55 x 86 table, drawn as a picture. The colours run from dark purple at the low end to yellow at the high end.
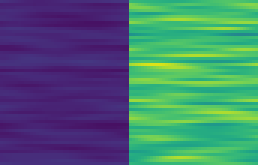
The table splits into one row of 2 panels. Panel 1,1: very low, streaked across, faint in contrast. Panel 1,2: high, streaked across.
